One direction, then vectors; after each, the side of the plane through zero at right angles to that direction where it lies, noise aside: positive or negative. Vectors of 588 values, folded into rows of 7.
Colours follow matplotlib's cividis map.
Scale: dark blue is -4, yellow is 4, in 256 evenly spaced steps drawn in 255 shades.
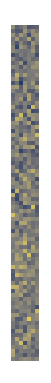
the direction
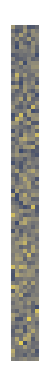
positive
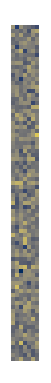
positive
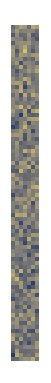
negative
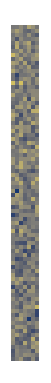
negative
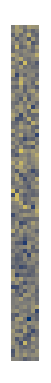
negative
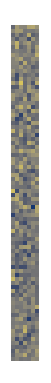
negative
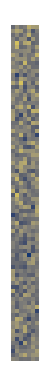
negative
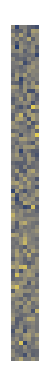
positive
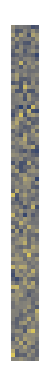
positive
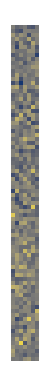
positive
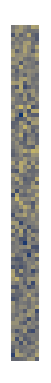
negative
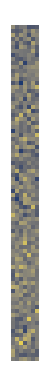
positive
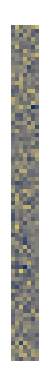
negative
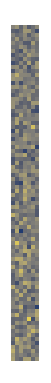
positive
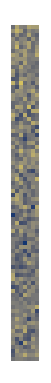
negative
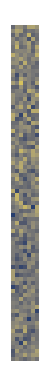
negative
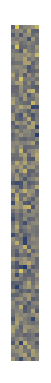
negative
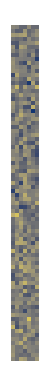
positive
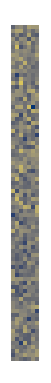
negative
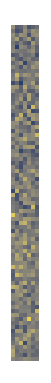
positive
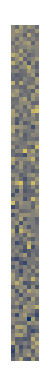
negative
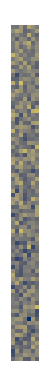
negative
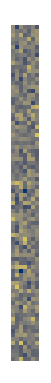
positive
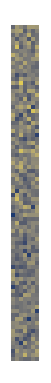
negative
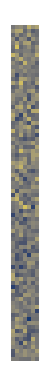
negative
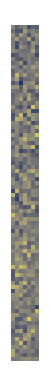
positive
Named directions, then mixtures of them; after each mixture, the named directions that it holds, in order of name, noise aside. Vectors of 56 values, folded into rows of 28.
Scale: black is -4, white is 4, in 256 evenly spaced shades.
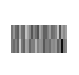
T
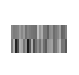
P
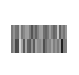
P, T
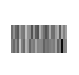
T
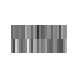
P, T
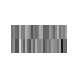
P, T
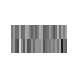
P, T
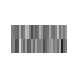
P, T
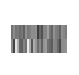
P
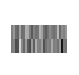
P, T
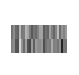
P, T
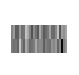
T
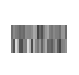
P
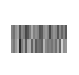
P, T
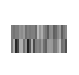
P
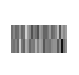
T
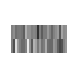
P, T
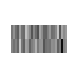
T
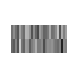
T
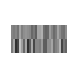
P, T
